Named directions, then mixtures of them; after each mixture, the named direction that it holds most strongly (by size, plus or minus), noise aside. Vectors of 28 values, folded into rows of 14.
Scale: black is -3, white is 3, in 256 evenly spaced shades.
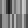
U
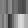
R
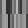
U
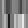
R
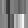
R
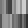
U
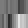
R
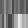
R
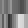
R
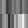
R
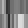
R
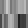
R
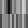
U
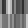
U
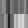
R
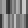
U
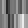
R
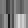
R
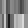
R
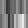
R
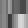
R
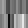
R
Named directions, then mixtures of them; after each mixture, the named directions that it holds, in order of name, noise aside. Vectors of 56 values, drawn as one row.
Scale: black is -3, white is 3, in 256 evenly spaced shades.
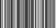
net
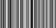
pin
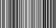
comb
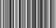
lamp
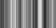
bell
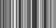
bell, lamp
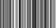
bell, lamp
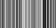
bell, comb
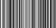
comb, lamp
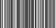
net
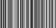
comb, pin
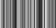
bell, net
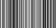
comb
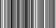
bell, net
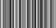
lamp
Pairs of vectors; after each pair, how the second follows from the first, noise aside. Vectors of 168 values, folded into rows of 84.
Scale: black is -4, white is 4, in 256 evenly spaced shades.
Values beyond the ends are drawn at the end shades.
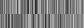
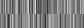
sign-scrambled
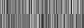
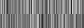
copied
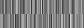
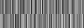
copied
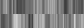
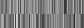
sign-scrambled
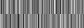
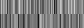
sign-scrambled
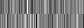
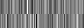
copied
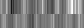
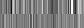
sign-scrambled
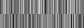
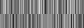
copied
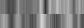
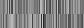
sign-scrambled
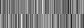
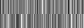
sign-scrambled
